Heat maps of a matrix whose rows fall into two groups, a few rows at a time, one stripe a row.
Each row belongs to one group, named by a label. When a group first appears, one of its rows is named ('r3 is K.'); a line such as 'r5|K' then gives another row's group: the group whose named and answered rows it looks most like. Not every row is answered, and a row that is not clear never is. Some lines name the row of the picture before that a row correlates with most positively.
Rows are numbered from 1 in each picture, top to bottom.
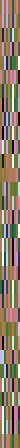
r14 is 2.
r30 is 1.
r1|1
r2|1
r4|1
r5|2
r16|1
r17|2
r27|2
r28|1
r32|1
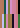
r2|1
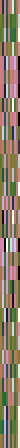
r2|2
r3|2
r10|1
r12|2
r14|2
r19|1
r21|1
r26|1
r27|2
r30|2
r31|2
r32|2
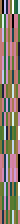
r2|1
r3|1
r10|2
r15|2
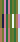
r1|2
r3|2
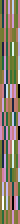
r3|2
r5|2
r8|1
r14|1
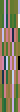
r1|2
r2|2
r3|1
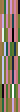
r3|1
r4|2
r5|1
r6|1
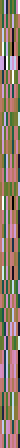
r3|1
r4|1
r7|1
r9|2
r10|1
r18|1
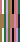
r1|1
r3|1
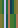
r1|2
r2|2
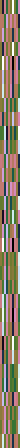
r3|1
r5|1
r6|1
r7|1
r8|2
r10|2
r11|2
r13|1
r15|2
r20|2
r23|1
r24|1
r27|2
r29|1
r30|2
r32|1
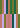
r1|2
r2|1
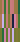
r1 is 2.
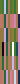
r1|2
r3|2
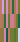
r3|2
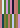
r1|1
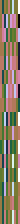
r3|2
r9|2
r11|2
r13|2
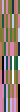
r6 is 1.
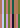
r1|1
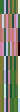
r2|1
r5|2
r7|2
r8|2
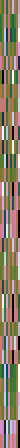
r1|2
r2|2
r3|2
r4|2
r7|2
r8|2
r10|1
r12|2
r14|1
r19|2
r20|2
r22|1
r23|1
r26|1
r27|2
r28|2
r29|2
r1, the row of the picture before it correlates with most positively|1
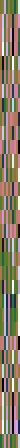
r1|2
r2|1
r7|1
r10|1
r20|2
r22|2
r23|2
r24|2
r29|1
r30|1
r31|1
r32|2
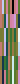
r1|1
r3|2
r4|2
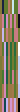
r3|1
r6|2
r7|2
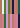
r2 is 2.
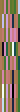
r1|2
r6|1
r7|1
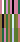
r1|1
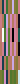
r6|2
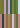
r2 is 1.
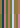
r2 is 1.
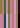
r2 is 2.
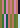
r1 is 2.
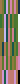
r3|2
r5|2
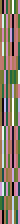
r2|1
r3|1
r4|1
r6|2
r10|1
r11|1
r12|1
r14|1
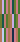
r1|1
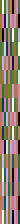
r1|1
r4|2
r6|2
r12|1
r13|1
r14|1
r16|1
